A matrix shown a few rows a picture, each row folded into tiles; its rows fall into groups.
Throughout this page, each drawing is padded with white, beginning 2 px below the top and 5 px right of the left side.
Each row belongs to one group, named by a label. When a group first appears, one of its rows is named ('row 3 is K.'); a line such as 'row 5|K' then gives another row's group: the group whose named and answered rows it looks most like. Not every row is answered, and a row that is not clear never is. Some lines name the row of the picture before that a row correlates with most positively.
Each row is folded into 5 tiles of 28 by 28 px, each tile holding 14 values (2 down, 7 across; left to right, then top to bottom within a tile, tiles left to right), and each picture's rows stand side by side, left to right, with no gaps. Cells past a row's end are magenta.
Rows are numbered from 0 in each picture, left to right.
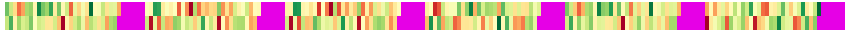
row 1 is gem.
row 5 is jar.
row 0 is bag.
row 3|bag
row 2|gem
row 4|bag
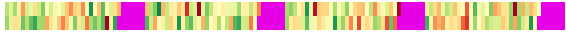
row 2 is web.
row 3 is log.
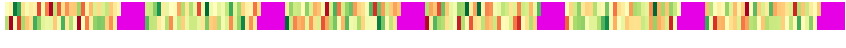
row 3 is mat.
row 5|log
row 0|gem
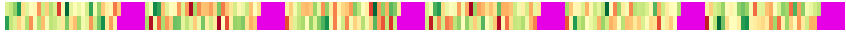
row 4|mat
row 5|mat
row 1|gem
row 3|gem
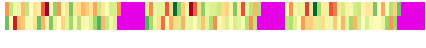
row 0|log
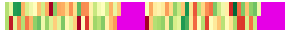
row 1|mat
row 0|gem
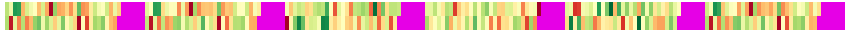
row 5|gem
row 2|mat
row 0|gem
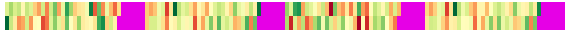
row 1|jar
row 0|log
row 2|gem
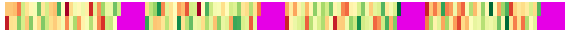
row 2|jar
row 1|log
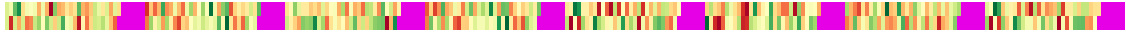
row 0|gem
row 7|gem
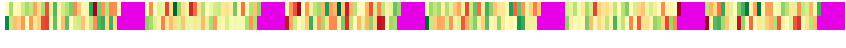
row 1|jar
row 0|log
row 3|log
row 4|web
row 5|mat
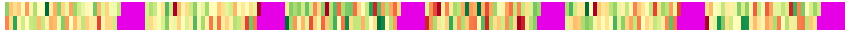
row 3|mat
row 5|mat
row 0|mat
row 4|web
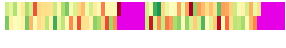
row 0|web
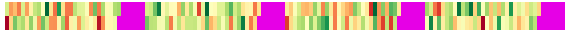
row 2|mat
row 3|bag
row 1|log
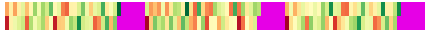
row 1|mat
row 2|jar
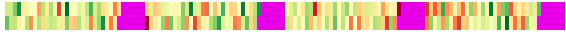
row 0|log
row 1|jar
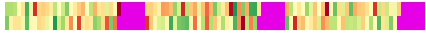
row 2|log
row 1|mat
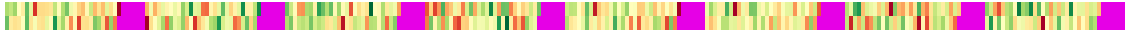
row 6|gem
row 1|jar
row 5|web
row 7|bag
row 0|web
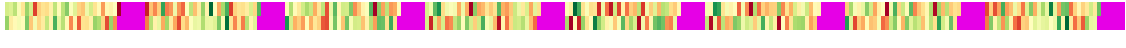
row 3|gem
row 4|gem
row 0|web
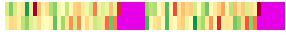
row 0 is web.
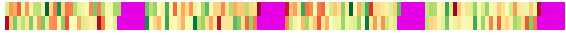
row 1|web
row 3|web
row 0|mat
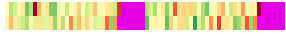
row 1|web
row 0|web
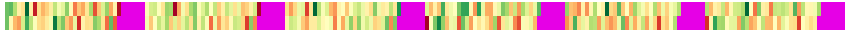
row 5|mat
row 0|web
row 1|web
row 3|mat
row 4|mat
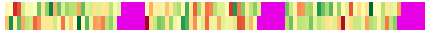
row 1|mat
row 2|bag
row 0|bag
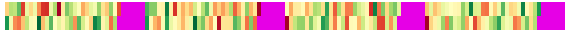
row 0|log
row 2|mat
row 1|web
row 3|jar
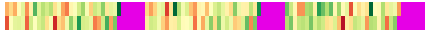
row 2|bag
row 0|jar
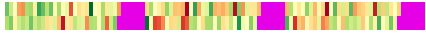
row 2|log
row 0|bag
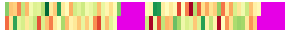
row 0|mat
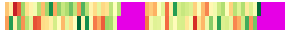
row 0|bag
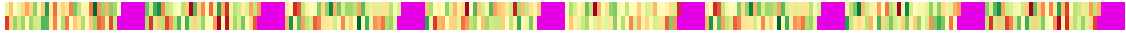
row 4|web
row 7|gem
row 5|bag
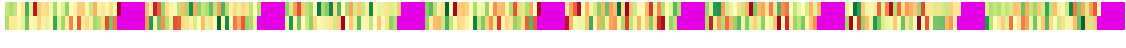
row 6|gem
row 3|web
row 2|bag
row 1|bag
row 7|log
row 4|mat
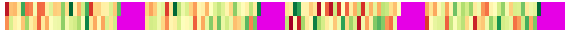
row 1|jar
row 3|jar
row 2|gem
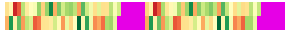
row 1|bag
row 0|bag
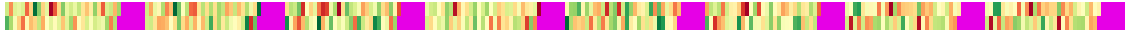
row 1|jar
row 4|log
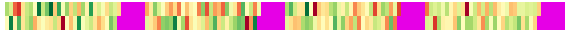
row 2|web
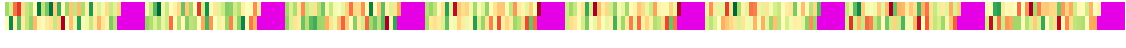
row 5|jar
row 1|log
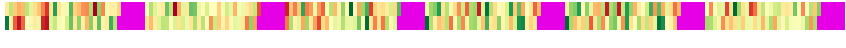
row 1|web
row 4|log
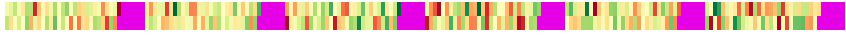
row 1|jar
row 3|mat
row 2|jar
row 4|web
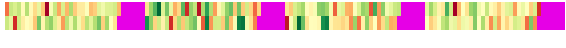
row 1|log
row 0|log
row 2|mat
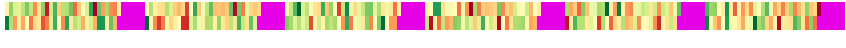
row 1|log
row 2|log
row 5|web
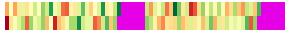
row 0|jar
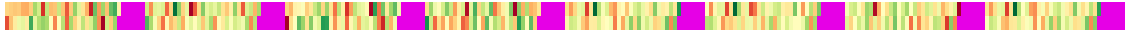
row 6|web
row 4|jar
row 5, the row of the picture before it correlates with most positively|1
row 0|mat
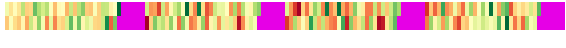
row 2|mat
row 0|jar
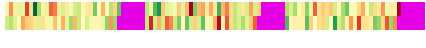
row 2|web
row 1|gem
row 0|jar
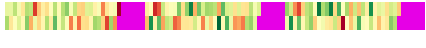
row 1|bag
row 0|web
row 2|bag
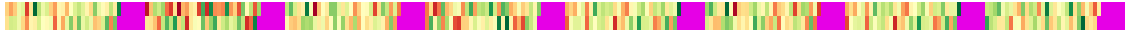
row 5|web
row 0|jar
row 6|jar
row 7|log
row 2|web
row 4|jar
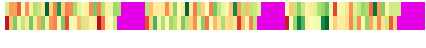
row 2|mat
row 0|mat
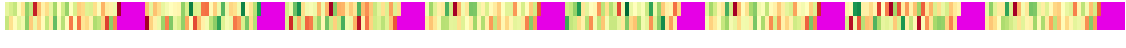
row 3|web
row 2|gem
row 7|web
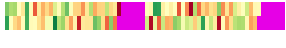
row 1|gem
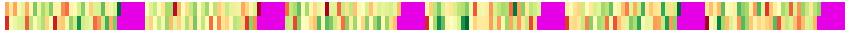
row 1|web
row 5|mat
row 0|jar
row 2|log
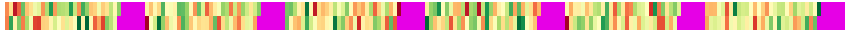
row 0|bag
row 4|mat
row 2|web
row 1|mat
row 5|jar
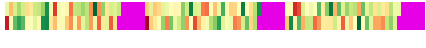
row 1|jar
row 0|mat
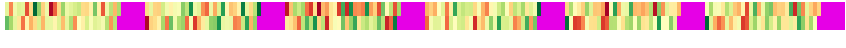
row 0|jar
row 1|jar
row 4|log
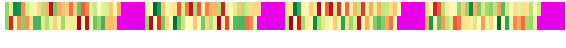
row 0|gem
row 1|gem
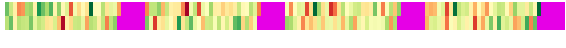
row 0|bag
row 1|log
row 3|jar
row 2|jar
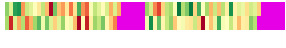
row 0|gem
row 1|bag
